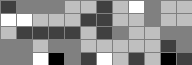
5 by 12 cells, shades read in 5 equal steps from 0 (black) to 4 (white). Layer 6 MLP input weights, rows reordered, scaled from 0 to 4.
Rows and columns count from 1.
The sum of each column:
12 11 13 8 11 11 10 14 14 13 9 11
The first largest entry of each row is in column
9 1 1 3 3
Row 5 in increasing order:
0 0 1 1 1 2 2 2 3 3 4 4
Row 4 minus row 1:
1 0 1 0 -1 0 2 0 -1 1 -2 -1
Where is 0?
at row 5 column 4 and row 5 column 11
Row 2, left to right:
4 4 3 3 3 1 1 3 3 2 3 3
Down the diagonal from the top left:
1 4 1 2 2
